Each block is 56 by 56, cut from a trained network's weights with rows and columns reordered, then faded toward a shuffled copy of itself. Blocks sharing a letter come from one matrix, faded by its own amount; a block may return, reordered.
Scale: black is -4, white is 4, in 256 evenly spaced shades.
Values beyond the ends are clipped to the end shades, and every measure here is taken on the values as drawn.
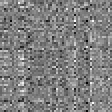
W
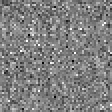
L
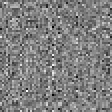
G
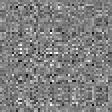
W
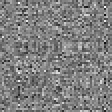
G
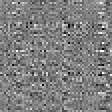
W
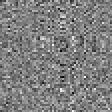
G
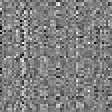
W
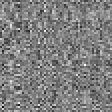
G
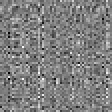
W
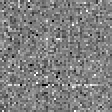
L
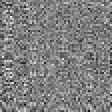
G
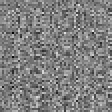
G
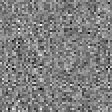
G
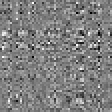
W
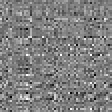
W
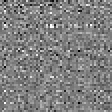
W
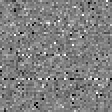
L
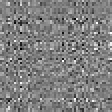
W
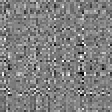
W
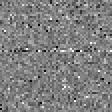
L
